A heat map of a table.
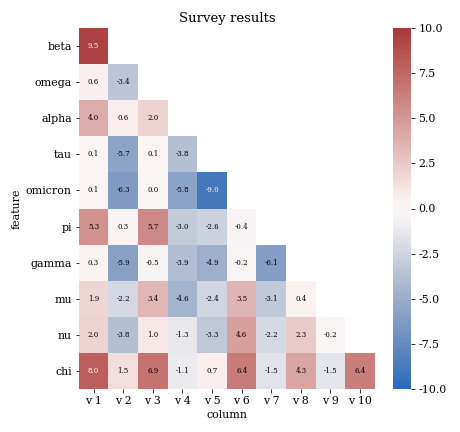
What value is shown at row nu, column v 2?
-3.8
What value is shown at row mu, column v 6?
3.5
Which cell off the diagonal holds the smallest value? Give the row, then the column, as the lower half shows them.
omicron, v 2
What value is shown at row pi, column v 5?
-2.6
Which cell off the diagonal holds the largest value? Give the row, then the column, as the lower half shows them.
chi, v 1
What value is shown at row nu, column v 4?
-1.3
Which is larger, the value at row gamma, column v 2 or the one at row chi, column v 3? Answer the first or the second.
the second
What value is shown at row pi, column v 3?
5.7
